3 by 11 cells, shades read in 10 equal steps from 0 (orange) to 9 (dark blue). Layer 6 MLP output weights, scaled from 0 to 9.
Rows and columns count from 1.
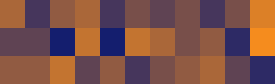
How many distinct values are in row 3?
7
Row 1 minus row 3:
-1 3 2 -3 3 -2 1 1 4 -1 -7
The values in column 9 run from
3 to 7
